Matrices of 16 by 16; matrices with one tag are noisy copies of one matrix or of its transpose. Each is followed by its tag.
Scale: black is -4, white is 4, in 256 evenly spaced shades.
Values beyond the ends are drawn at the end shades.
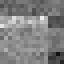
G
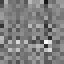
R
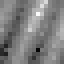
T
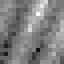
T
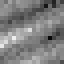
T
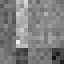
G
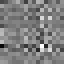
R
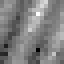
T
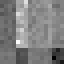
G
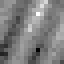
T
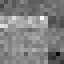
G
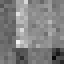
G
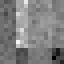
G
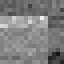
G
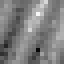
T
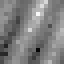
T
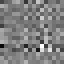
R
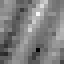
T
